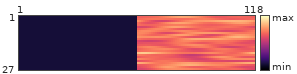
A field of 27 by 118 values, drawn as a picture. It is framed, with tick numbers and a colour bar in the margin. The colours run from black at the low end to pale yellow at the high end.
It is made of 1 by 2 panels. Panel 1,1: very low, flat. Panel 1,2: high, streaked across.
